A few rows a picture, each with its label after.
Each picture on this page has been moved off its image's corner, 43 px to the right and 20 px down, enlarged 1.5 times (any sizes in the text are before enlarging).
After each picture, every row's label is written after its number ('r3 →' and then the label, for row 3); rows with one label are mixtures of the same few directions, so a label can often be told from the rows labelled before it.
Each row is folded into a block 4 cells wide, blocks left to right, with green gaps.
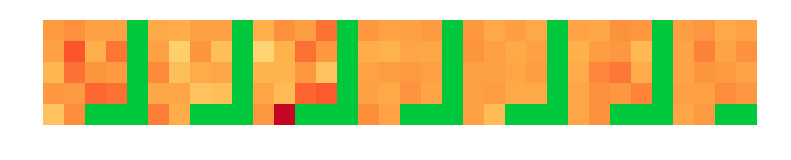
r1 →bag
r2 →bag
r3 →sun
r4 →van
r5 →sun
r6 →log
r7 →bag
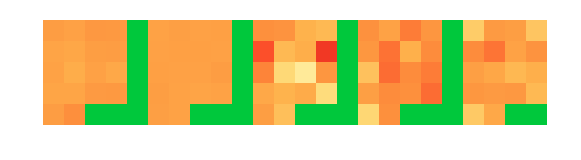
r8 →sun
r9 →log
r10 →log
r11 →bag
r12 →van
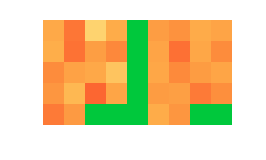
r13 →bag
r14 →bag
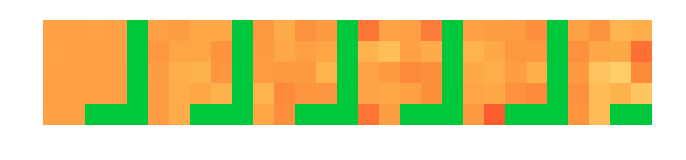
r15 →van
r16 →log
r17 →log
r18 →van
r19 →sun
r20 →log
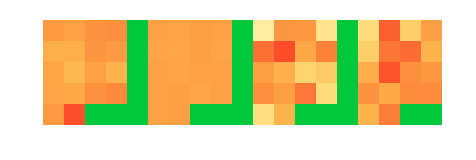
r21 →sun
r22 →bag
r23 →van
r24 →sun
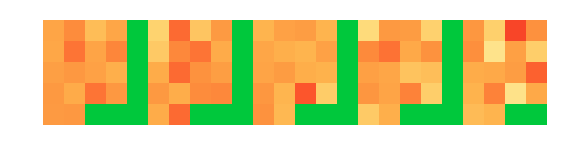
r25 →bag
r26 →sun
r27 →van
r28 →van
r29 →bag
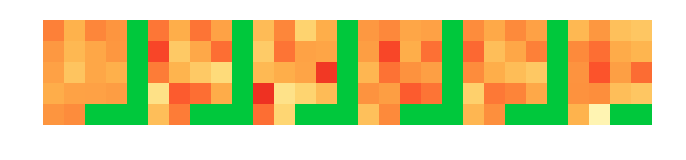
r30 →sun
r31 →log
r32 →log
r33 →bag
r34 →log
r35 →sun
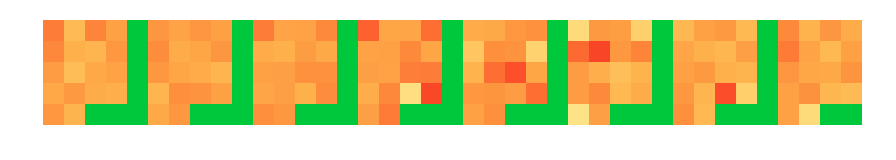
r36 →sun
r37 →log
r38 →van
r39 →van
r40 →log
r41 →van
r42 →van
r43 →sun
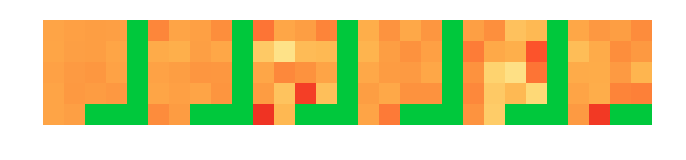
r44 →log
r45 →van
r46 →van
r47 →sun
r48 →log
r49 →sun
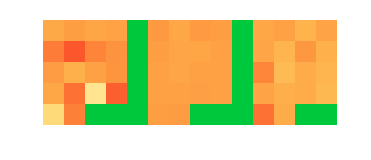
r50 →van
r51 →sun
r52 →bag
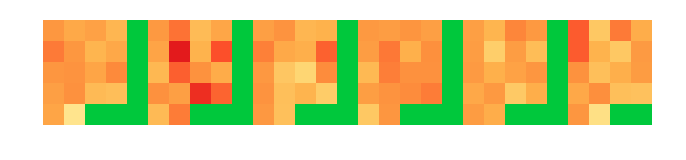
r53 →sun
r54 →bag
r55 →log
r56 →bag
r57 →bag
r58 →sun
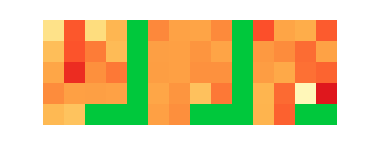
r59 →sun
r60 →van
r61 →van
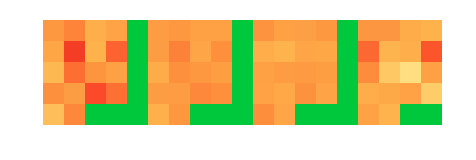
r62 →bag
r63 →bag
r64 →van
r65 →log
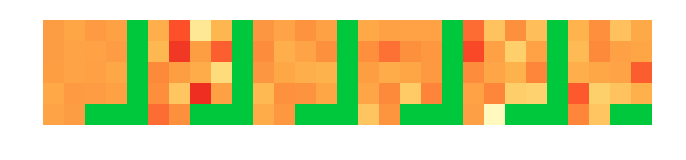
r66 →log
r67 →bag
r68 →log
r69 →van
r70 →sun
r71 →log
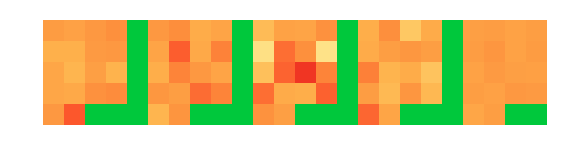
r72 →sun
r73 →bag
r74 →log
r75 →bag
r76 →bag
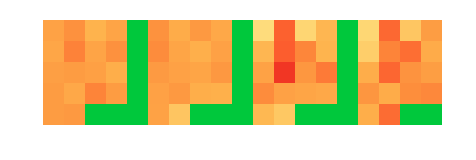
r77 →bag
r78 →sun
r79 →sun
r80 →sun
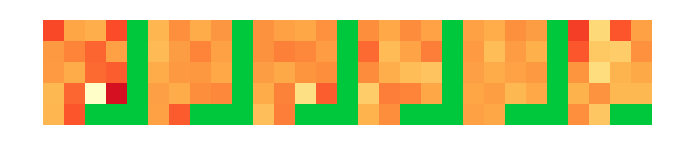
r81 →van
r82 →sun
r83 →van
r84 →log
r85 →bag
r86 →sun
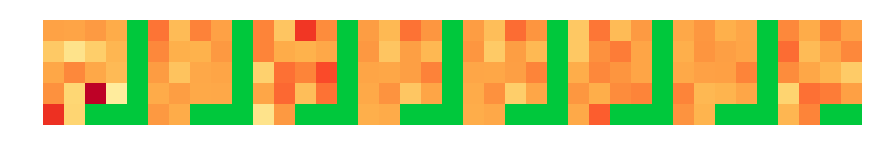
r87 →van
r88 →sun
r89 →bag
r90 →bag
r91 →bag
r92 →sun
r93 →log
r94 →log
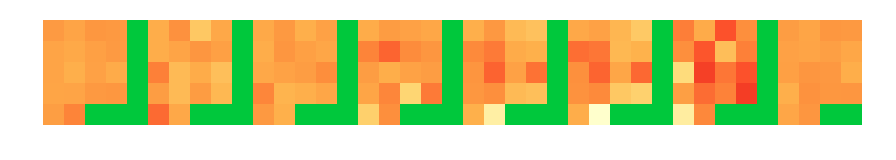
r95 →sun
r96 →bag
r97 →log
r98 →van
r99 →sun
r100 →sun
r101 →bag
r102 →log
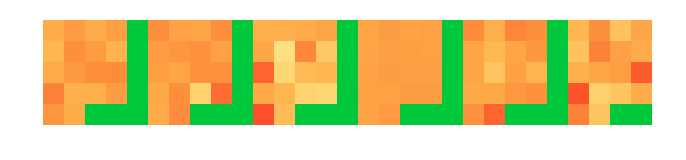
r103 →log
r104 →van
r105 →bag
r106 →sun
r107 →sun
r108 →log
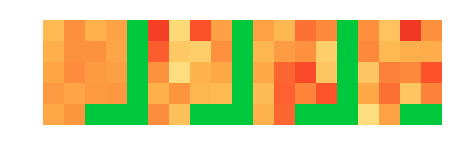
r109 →sun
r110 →sun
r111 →log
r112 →bag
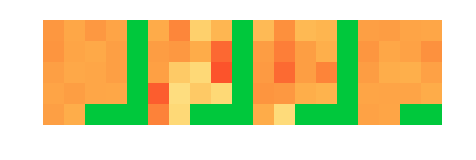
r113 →sun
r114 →log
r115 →sun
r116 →log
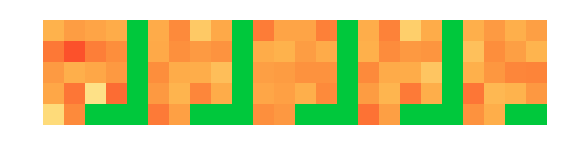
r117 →van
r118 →bag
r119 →van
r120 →bag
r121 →log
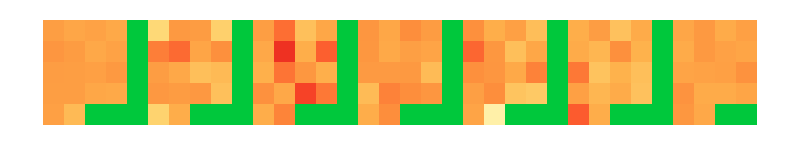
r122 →sun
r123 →van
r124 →bag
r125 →log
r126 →sun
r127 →bag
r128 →log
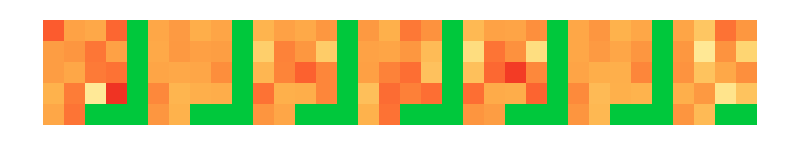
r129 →van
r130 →log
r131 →log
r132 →log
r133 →log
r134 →log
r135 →bag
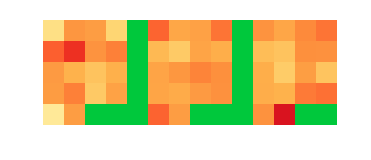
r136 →van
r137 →van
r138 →sun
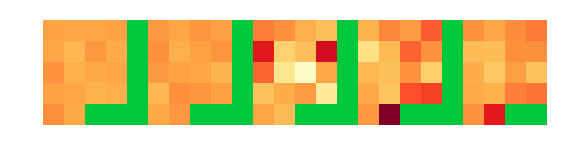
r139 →bag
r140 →log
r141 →log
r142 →sun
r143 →sun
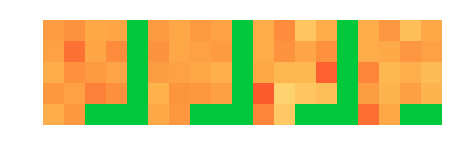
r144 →bag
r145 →log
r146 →log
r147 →bag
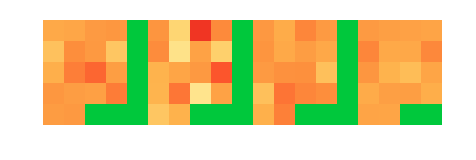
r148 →log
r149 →bag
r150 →log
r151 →log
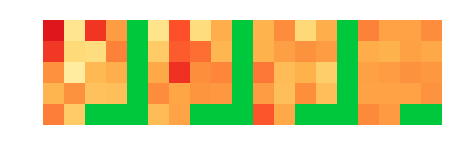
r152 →sun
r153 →sun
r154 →bag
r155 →van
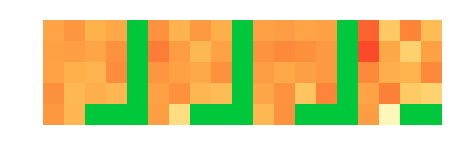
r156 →log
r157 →sun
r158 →van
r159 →sun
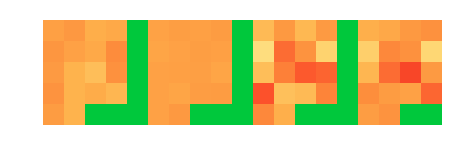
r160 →log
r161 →sun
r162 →log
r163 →log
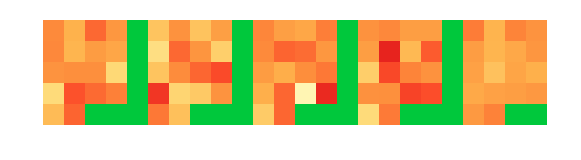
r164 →log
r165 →log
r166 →van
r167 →bag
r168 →sun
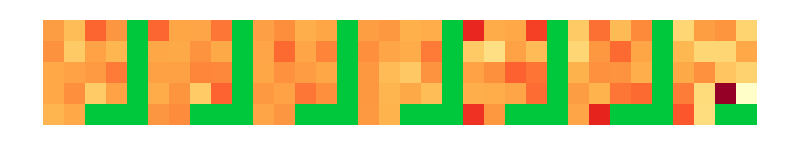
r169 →bag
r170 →van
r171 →bag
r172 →log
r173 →van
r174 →sun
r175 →van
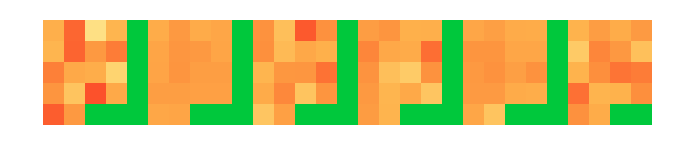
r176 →bag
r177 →sun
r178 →bag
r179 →log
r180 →sun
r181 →log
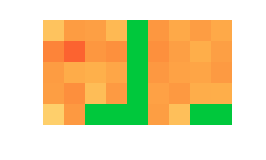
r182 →van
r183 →sun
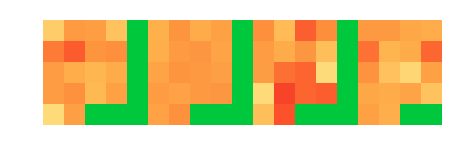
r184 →van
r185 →sun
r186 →log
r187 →log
